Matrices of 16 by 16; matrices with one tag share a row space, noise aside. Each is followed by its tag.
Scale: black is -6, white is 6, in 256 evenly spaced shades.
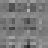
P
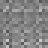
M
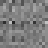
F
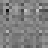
M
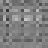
M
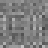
F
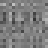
F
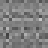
M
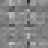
P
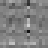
P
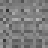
M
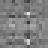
P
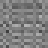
M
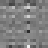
P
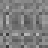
M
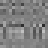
F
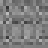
M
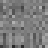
F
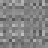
F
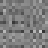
F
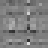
P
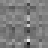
P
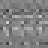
M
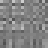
F
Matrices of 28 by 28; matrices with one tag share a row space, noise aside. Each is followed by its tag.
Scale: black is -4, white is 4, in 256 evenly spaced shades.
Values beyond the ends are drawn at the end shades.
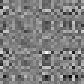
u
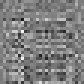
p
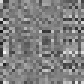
u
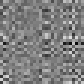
u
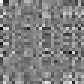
u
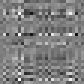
p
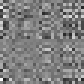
u
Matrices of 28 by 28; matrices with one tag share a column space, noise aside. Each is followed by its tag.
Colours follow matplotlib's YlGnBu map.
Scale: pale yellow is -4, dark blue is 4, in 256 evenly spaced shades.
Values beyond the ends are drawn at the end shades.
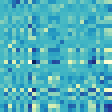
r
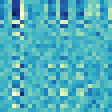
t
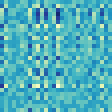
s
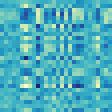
s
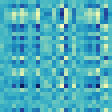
s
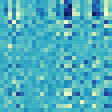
t
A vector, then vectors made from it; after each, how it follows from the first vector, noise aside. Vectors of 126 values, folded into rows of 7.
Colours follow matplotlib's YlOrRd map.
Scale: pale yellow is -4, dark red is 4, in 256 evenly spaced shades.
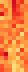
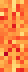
sign-scrambled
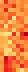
wrapped around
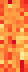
wrapped around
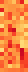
wrapped around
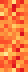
sign-scrambled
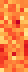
wrapped around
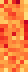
wrapped around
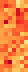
wrapped around
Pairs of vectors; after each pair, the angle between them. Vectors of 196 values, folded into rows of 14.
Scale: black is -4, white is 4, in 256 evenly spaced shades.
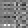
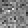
partly aligned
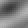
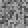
orthogonal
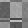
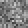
partly aligned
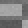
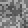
partly opposed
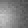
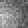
nearly parallel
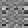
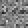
partly aligned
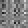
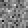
partly aligned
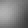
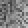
partly opposed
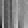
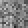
partly opposed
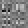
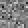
partly opposed
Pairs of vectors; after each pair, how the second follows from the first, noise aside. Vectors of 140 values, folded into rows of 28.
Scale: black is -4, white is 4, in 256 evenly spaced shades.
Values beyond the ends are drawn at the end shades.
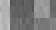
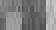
reversed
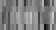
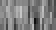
wrapped around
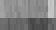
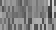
sign-scrambled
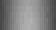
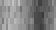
wrapped around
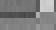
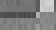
copied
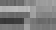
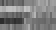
copied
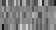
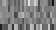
reversed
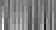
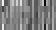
wrapped around
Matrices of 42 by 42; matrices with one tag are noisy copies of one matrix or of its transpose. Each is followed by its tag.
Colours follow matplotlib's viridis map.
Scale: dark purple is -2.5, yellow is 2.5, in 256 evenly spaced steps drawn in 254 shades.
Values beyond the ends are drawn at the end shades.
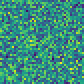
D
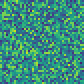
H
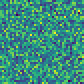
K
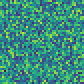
K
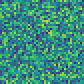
H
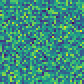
K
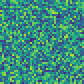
K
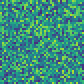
D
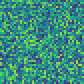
D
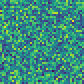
K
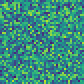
H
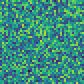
D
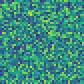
H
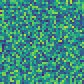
K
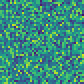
K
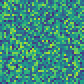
H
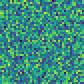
K
